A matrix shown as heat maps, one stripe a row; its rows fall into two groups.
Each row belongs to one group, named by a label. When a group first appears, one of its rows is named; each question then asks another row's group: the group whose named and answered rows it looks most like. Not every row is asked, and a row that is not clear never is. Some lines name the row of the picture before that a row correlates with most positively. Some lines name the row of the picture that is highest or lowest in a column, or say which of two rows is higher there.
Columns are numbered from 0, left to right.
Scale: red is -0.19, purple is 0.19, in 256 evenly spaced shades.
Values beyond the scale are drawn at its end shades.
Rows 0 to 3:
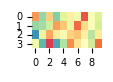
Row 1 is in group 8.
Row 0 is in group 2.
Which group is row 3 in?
2
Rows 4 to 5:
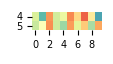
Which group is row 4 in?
2
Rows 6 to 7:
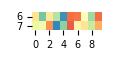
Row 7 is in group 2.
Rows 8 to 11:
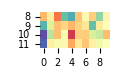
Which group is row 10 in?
8
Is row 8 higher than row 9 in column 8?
Yes
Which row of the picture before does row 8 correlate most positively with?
7
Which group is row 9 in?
8
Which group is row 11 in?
8
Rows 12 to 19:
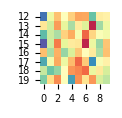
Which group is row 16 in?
2
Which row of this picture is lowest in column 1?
19
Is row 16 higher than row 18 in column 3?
Yes
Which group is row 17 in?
8
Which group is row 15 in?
8
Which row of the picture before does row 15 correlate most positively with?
10
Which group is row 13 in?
2
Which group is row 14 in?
8
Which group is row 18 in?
8
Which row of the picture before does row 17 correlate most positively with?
9
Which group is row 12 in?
8
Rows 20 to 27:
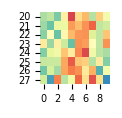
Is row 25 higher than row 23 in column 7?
Yes
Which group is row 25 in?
8
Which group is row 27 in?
2
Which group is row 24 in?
8
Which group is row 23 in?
2
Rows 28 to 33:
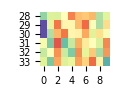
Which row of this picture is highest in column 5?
30
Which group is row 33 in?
2
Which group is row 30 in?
8
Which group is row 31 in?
2
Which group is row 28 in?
8
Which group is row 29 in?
8
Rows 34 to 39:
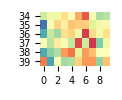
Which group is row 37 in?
2
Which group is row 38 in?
8
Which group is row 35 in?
8
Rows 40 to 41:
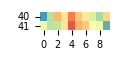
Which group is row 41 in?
8
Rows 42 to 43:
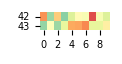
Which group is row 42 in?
2
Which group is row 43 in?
8
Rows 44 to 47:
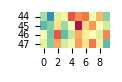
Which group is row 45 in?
2
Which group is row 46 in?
2
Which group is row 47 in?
2
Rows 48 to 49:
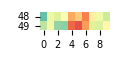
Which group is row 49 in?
8
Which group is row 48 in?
8
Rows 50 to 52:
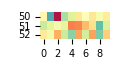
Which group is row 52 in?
2
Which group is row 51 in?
8
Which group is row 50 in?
2
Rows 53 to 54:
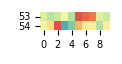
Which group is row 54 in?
2
